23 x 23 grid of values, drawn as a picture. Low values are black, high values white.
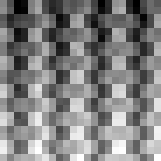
The field climbs toward the bottom. Overall the values sit about 50% of the way up the scale. Stripes running up and down repeat 4 times from left to right.
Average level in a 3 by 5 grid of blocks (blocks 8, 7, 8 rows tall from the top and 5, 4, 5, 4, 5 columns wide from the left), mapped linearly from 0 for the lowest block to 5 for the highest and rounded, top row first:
0 1 1 1 0 | 2 3 3 3 2 | 4 4 5 5 4
